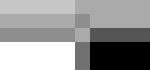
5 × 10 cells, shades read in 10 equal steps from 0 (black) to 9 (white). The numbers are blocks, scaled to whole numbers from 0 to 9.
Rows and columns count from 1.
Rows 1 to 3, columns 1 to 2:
7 7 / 6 6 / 5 5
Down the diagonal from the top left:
7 6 5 9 9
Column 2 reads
7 6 5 9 9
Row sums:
65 59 43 49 49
